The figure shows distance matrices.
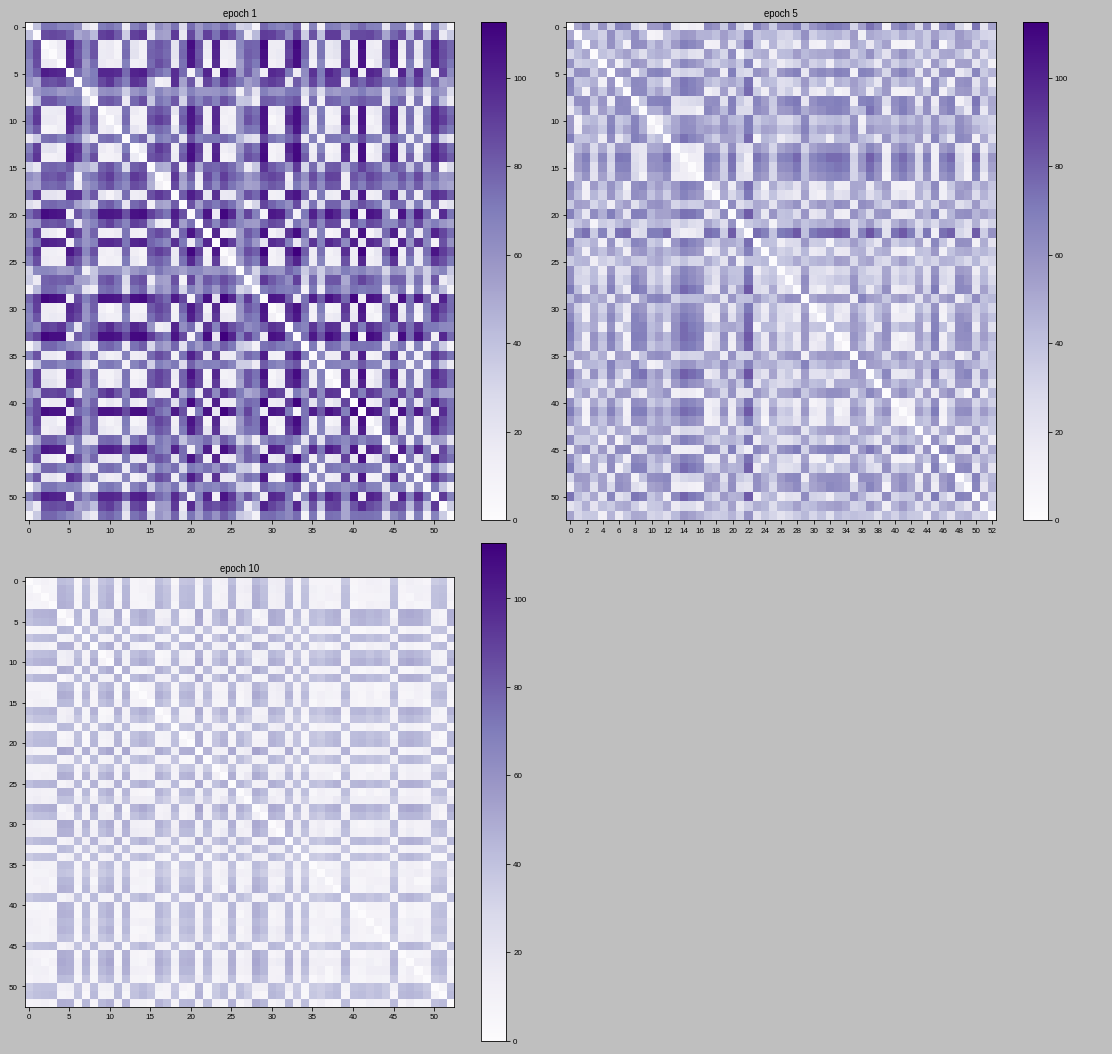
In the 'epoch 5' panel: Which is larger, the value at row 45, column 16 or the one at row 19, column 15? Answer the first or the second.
the second
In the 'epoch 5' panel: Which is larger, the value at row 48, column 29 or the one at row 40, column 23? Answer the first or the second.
the second
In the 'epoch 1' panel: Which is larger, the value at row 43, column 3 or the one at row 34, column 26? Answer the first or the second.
the second
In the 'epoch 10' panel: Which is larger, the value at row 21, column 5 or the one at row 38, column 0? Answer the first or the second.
the first
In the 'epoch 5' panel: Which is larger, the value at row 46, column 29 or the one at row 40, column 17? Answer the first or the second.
the first
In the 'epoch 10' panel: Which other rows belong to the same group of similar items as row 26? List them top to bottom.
0, 1, 2, 3, 6, 8, 11, 13, 14, 15, 18, 21, 23, 24, 27, 30, 31, 33, 35, 36, 37, 38, 40, 41, 42, 43, 44, 46, 47, 48, 49, 52
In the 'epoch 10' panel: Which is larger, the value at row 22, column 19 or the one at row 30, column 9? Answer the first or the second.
the second
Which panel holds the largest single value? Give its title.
epoch 1
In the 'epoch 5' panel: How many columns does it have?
53
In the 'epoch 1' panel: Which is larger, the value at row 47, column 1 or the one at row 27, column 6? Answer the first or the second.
the second
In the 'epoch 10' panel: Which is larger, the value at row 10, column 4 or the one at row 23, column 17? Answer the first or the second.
the second
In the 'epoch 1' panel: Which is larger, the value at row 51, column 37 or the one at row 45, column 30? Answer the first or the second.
the second
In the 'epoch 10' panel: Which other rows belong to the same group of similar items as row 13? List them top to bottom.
0, 1, 2, 3, 6, 8, 11, 14, 15, 18, 21, 23, 24, 26, 27, 30, 31, 33, 35, 36, 37, 38, 40, 41, 42, 43, 44, 46, 47, 48, 49, 52
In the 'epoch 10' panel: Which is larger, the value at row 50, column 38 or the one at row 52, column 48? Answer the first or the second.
the first
